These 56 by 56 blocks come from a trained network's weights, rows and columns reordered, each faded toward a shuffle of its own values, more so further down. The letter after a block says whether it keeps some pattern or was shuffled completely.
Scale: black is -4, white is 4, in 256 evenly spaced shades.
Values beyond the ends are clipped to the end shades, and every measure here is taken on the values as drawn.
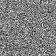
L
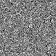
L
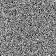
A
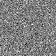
L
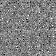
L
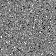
A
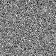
A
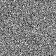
A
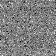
L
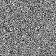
L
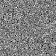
L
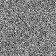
L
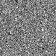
L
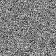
L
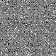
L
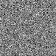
L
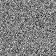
A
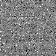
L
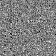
L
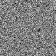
L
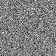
A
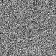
L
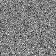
L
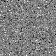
A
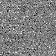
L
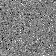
A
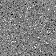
A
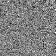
L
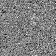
L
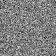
A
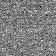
L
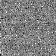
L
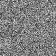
A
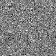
L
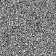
A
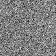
A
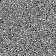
A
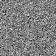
L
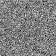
L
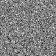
L
